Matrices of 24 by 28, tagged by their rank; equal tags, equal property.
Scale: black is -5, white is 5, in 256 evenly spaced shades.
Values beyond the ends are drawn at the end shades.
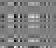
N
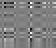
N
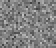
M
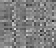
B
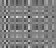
N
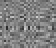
B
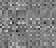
B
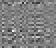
B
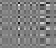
N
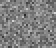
M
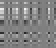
N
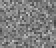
M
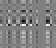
N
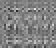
B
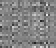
B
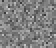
M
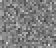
M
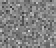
M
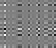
N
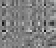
B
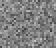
M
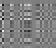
N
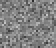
M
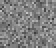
M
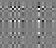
N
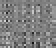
B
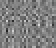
B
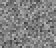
M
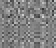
B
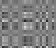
N
